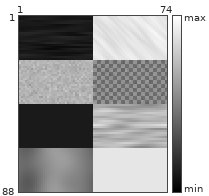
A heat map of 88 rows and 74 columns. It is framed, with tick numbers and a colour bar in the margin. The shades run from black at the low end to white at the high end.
The table splits into 4 rows of 2 panels. Panel 1,1: very low, streaked across, faint in contrast. Panel 1,2: very high, slanting down to the right, faint in contrast. Panel 2,1: high, fine-grained, faint in contrast. Panel 2,2: middling, checkered. Panel 3,1: very low, flat. Panel 3,2: high, streaked across. Panel 4,1: middling, smooth. Panel 4,2: very high, flat.
